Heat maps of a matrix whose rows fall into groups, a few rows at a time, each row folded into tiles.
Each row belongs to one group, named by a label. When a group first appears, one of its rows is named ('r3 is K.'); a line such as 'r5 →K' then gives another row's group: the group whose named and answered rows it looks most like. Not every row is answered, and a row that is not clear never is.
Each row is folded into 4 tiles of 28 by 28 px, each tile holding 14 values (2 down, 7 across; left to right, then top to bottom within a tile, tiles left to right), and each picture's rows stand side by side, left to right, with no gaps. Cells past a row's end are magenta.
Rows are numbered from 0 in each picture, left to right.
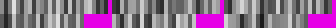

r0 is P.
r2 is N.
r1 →N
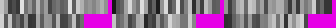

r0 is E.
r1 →N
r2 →P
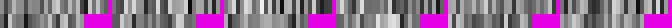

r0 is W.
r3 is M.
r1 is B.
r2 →M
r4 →E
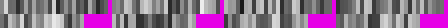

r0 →M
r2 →M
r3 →N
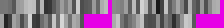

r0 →N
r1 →N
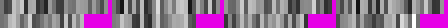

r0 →N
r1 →B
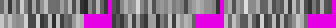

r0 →E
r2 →E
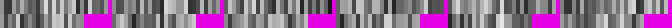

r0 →B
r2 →M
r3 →M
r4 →M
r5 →B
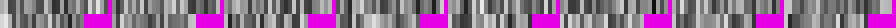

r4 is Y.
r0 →E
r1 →B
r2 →W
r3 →Y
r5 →B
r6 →Y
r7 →Y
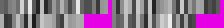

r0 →N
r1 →P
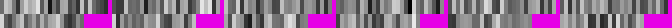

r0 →M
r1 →B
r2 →B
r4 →M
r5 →E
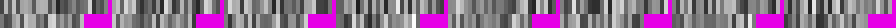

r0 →M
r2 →M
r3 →P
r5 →B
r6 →P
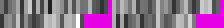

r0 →P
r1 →W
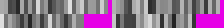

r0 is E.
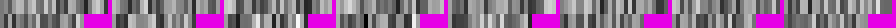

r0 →W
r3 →W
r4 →Y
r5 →P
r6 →E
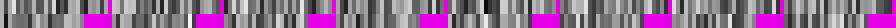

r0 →W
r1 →W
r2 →N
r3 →B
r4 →Y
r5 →P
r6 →E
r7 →P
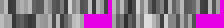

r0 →E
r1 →Y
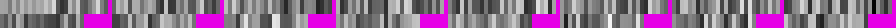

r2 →M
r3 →B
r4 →B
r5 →W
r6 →W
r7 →N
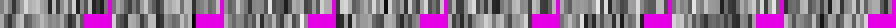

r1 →Y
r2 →W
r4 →Y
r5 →E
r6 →E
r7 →N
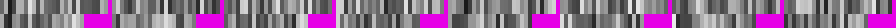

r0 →N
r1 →M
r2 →N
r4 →Y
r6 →Y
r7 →P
